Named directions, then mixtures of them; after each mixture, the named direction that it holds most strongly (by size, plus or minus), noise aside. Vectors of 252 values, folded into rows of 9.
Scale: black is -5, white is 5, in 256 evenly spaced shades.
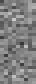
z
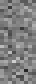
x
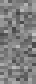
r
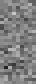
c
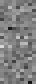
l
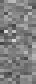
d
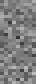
r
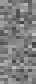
r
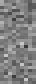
z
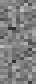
l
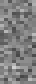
r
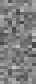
r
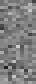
c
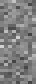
d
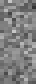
r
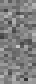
r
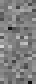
l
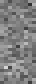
c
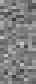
z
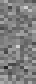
c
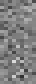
x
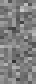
r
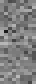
d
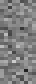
x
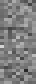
x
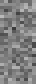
r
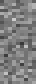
z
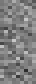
x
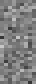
l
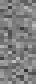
x
